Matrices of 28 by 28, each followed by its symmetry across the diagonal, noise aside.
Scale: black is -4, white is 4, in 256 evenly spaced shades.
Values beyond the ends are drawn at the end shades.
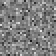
antisymmetric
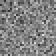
symmetric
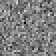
neither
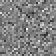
neither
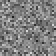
neither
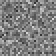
symmetric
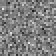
antisymmetric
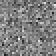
antisymmetric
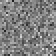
neither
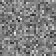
antisymmetric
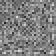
symmetric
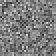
symmetric
